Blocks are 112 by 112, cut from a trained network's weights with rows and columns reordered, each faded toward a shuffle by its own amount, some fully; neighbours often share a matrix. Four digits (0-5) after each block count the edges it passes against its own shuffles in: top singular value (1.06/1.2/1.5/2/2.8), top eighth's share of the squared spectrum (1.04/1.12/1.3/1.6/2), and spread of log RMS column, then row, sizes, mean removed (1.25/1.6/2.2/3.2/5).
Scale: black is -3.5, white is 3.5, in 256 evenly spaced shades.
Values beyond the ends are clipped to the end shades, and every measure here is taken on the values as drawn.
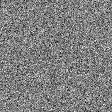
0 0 0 0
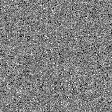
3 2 0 1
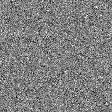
2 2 0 0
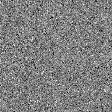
3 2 0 0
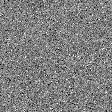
0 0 0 0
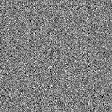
4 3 2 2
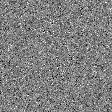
0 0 0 0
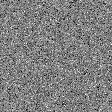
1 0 0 0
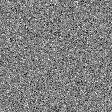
1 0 0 0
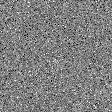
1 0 0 0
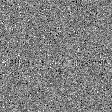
2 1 0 1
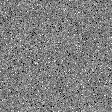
0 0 0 0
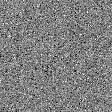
2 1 0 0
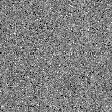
2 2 0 1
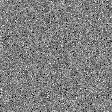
2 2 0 1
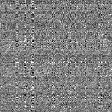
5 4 3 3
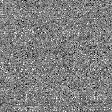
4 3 2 1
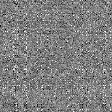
4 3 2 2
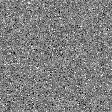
2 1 1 0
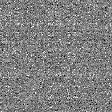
3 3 2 1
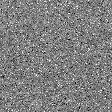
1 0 0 0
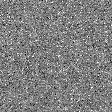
2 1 0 0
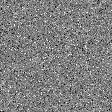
1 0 0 0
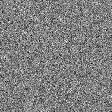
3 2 0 0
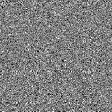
4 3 1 2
